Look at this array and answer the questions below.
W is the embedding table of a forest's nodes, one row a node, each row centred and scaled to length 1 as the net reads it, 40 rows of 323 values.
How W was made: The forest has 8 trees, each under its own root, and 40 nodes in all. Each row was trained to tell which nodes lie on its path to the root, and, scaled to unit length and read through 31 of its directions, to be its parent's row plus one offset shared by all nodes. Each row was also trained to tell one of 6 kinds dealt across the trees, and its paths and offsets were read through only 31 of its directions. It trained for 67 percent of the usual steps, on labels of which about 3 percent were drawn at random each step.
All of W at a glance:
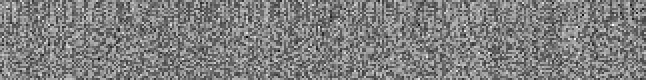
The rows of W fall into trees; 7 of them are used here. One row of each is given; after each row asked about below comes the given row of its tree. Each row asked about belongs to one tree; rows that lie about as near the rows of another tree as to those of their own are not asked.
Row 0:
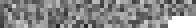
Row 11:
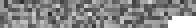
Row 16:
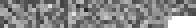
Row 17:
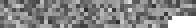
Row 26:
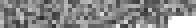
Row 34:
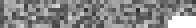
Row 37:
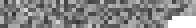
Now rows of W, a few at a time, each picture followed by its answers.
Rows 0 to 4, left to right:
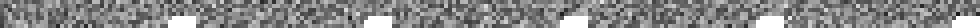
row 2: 37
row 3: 34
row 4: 11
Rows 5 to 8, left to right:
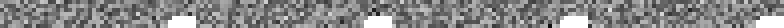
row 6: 0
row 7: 26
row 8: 37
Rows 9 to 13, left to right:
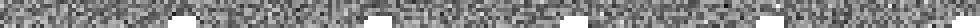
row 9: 11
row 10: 17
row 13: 0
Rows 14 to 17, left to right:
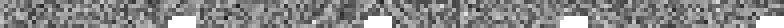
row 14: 17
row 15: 11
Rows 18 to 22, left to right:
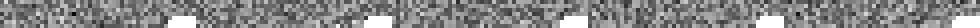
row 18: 34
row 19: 37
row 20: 37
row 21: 0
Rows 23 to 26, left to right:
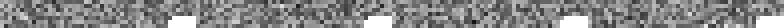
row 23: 17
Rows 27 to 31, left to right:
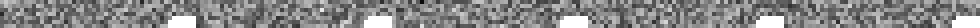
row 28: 34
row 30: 17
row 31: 11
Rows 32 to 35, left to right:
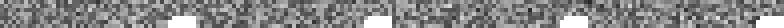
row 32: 37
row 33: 26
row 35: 17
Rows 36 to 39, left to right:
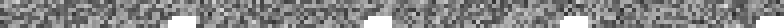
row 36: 34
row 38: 0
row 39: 17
